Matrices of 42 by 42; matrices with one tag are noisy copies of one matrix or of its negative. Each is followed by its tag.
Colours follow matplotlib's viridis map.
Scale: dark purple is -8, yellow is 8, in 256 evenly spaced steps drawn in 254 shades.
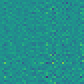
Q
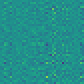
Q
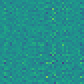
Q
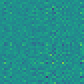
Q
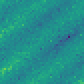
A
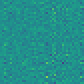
Q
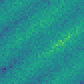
A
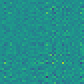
Q
